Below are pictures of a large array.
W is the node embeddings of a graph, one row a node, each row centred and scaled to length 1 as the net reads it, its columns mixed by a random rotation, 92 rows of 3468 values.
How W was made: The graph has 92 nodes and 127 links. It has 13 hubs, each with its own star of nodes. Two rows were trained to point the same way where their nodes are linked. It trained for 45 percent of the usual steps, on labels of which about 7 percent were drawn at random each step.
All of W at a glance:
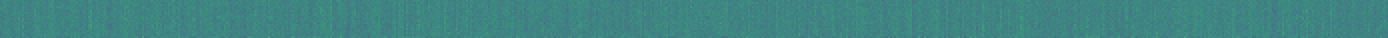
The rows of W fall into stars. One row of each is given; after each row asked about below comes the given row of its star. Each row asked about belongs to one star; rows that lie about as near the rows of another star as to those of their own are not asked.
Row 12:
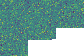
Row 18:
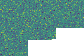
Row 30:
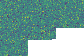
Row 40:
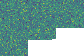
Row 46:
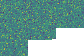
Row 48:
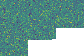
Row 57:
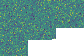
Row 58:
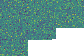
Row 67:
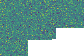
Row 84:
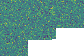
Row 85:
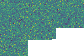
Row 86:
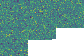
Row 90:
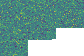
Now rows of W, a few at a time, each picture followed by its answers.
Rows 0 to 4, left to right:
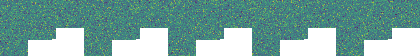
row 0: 86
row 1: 84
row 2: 30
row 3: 86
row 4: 40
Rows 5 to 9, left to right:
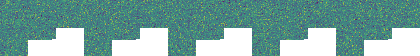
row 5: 30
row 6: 12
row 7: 85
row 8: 84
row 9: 18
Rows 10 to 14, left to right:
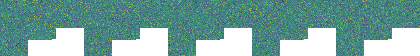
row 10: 40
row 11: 30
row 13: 46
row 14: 90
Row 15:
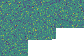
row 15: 46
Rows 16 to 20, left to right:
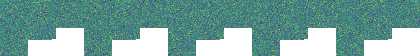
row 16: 85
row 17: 85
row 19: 86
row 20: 85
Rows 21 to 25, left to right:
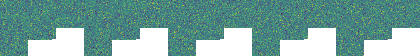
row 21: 58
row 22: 58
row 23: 12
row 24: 48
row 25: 12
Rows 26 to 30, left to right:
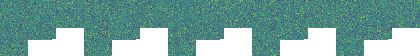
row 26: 58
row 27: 12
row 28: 57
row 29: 40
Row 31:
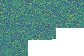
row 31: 86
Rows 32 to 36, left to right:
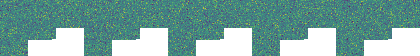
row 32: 57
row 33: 58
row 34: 85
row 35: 67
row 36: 90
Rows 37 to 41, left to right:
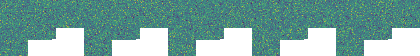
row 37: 30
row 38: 58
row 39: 12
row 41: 48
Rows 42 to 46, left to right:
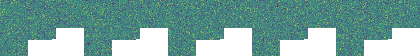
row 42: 67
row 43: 48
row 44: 12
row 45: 90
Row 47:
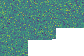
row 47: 48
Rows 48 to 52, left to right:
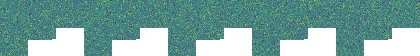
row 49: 40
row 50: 86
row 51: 58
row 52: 86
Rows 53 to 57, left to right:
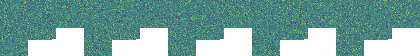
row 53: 12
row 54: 85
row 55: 40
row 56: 18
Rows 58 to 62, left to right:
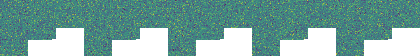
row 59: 18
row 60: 90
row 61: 85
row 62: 86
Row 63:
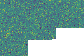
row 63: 12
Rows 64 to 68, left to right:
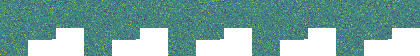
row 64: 84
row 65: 40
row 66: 85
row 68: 84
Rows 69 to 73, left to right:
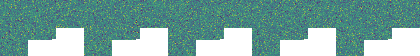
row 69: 84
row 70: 67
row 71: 46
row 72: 84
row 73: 90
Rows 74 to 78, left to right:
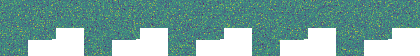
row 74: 46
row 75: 18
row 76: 58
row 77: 30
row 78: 86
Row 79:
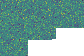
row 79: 40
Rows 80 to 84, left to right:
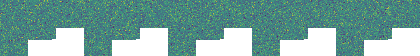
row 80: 57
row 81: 67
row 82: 48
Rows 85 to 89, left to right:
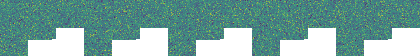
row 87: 48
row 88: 18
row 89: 48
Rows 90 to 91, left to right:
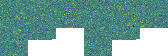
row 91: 84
